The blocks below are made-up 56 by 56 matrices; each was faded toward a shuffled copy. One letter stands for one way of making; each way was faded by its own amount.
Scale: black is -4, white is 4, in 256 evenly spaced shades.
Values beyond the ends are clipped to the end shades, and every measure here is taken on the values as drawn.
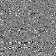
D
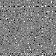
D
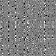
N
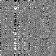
N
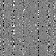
N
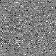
D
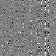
N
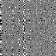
N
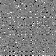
D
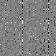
N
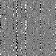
N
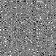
D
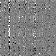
N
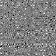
D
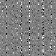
N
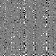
N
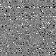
D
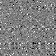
D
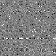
D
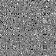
D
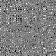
D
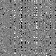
N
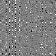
N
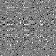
D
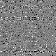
D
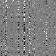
N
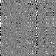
N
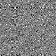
D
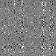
N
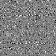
D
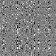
N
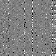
N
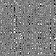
N
